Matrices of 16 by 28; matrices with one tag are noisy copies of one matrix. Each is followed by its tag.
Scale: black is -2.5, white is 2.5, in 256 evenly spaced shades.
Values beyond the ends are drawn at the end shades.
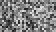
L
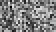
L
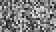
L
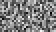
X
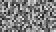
X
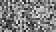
L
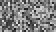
L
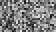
L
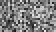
L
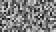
X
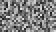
X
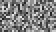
X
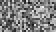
L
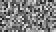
X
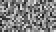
X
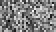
L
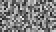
X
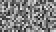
X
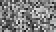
L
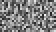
X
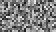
X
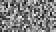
X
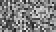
L
